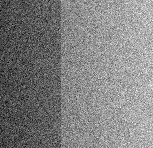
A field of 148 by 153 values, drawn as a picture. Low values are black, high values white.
Values rise toward the right. Overall the values sit about 50% of the way up the scale. No regular stripes run through it. The right part is higher, past a seam about 40% of the way across.
